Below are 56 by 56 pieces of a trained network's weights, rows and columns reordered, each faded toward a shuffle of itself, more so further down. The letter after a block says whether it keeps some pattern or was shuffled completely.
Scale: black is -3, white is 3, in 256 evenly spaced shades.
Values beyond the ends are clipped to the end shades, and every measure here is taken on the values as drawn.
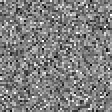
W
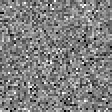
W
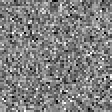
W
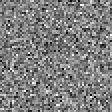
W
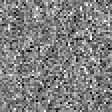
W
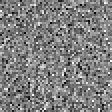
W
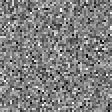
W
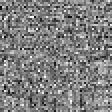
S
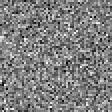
W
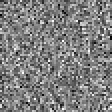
S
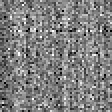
S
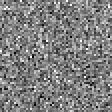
W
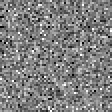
W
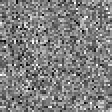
S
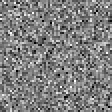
W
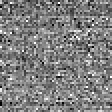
S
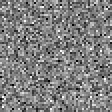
W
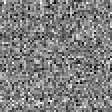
S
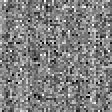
S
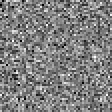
S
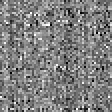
S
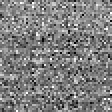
S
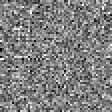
S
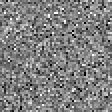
W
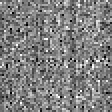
S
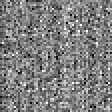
S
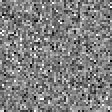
W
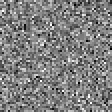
W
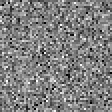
W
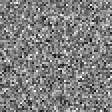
W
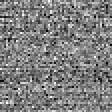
S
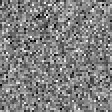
W
